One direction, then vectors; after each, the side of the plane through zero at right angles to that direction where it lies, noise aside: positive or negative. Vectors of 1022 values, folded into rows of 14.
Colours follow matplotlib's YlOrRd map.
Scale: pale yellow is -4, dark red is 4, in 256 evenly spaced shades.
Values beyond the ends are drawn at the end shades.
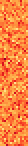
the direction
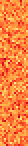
positive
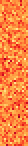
positive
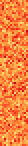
negative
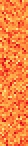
positive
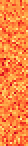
positive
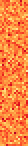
positive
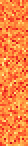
negative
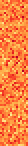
negative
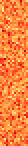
positive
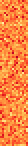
negative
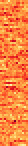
negative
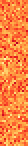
negative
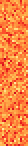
positive
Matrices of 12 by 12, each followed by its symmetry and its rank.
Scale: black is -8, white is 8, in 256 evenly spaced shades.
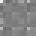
symmetric, rank two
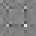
symmetric, rank two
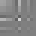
symmetric, rank one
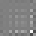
symmetric, rank one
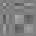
symmetric, rank one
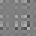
symmetric, rank one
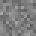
neither, full rank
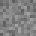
neither, full rank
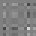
symmetric, rank one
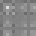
symmetric, rank two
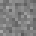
neither, full rank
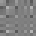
symmetric, rank one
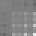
symmetric, rank one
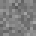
neither, full rank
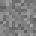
antisymmetric, full rank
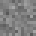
antisymmetric, full rank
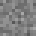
antisymmetric, full rank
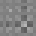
symmetric, rank two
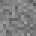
neither, full rank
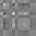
symmetric, rank two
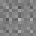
symmetric, rank two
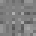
symmetric, rank two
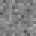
neither, full rank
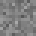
antisymmetric, full rank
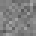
antisymmetric, full rank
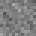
antisymmetric, full rank
